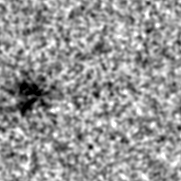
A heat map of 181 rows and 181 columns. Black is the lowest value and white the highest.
Ninth with the lowest average: middle left. Grain: blotchy. Dips: one, in the middle left. Stripes: none. Lone odd cells: none. Mirror symmetry: none.
